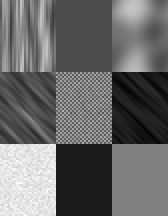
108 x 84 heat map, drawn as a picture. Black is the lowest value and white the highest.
The table splits into 3 rows of 3 panels. Panel 1,1: middling, streaked downward, strong in contrast. Panel 1,2: low, flat. Panel 1,3: middling, smooth, strong in contrast. Panel 2,1: low, slanting down to the right. Panel 2,2: middling, checkered, strong in contrast. Panel 2,3: very low, slanting down to the right, faint in contrast. Panel 3,1: very high, fine-grained, faint in contrast. Panel 3,2: very low, flat. Panel 3,3: middling, flat.
